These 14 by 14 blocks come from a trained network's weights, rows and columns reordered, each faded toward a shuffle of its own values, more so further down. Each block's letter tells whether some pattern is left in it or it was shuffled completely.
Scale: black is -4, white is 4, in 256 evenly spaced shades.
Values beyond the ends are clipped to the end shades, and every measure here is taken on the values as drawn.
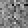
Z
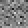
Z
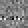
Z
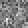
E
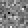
E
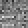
Z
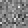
Z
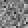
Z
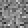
E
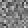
Z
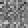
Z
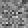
Z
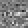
Z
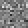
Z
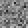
E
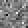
E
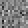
Z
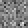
Z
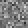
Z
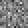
E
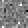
E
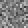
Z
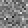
E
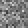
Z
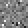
E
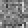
Z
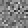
Z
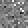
E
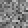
E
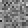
E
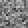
E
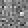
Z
